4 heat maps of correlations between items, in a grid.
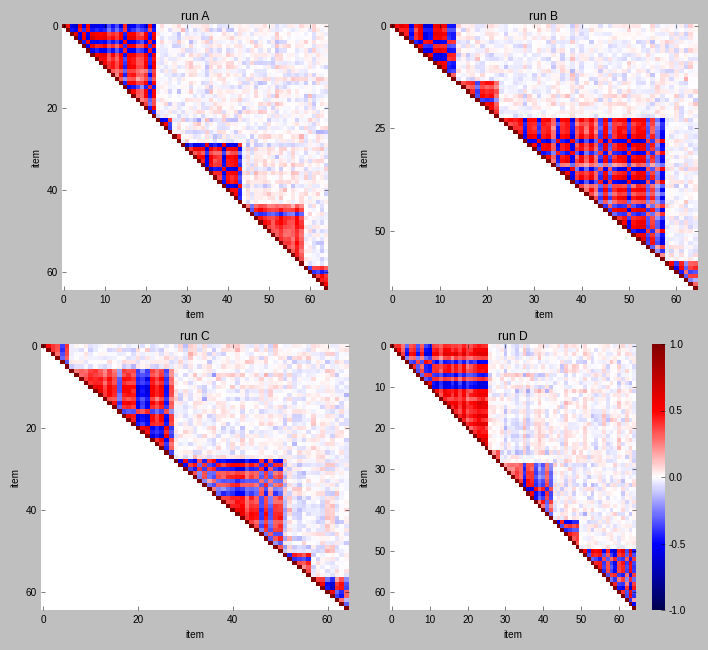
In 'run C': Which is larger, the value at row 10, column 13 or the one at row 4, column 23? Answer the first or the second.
the first
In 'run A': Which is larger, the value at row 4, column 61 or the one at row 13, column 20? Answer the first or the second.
the second
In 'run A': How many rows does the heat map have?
65
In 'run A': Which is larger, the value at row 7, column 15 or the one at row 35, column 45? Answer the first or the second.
the second
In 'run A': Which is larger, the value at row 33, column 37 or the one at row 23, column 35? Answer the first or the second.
the first
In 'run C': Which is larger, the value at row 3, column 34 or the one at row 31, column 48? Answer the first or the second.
the first
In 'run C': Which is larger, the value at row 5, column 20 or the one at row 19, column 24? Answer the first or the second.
the second
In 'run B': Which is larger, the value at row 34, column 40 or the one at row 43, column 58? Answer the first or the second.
the first
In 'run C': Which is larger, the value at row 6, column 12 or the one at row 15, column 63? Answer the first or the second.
the first
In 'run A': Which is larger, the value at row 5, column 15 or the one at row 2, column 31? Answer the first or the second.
the second
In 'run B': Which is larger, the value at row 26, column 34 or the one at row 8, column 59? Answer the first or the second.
the first
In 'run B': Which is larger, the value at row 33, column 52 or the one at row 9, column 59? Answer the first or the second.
the first
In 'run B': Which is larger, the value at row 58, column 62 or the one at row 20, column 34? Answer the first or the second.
the second
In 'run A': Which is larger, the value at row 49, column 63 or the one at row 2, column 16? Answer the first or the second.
the second
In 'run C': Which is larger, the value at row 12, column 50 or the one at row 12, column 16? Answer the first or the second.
the first
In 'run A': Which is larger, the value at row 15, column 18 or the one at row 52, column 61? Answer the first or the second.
the second
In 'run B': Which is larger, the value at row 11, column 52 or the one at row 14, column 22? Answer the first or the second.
the second
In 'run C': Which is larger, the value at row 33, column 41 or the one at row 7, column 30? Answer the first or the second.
the second
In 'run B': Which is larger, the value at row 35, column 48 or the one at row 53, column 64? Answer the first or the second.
the second
